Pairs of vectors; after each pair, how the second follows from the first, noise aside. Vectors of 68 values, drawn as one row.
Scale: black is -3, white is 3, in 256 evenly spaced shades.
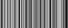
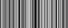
wrapped around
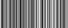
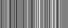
partly zeroed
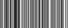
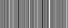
partly zeroed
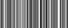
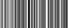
wrapped around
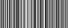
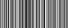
negated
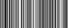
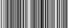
wrapped around
